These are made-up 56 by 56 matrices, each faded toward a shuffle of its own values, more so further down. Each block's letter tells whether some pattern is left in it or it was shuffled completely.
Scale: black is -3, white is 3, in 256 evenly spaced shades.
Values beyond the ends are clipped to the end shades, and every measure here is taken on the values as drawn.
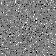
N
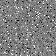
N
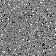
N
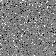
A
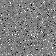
N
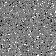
N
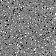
A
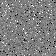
A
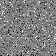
N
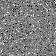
A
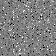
N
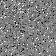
N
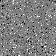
A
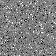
A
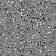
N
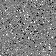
A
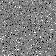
N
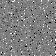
N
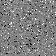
N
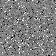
A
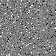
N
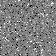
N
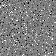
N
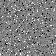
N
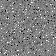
A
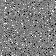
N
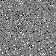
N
